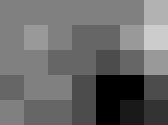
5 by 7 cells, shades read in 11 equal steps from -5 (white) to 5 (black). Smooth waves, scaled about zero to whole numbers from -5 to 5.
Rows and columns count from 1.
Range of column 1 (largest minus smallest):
1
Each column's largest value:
1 1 1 2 5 5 3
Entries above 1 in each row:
0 0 1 4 4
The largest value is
5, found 3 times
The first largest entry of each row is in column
1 4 5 5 5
